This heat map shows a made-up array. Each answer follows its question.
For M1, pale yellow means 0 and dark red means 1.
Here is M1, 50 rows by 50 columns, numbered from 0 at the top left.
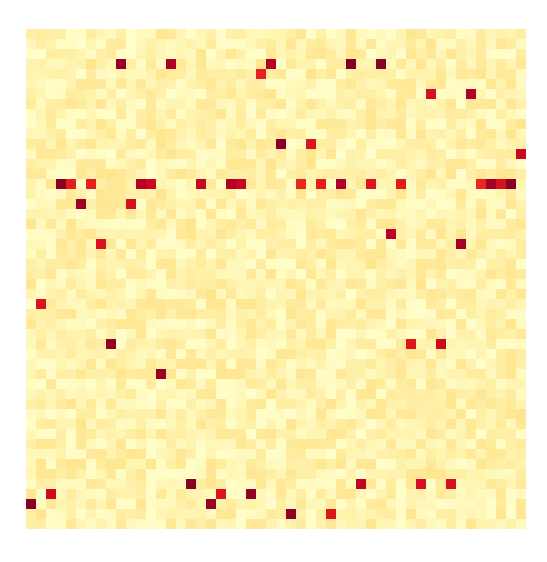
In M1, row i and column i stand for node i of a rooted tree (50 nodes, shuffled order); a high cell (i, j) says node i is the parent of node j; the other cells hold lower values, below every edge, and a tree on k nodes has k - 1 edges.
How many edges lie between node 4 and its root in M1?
1
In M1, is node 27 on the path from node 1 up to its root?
yes
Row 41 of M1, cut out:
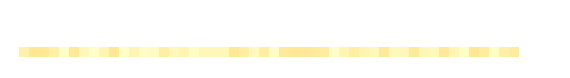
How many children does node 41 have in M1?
0
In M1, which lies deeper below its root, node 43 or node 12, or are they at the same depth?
node 43
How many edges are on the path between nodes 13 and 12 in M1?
3
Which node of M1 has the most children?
15
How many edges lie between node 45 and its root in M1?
1
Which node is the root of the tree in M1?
15
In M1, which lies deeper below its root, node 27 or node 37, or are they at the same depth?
the same depth
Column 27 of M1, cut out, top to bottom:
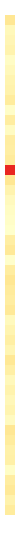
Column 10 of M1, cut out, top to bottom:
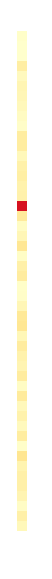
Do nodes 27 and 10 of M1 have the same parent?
no
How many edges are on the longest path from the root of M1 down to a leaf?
2
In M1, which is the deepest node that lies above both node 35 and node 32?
3
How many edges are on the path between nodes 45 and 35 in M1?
3
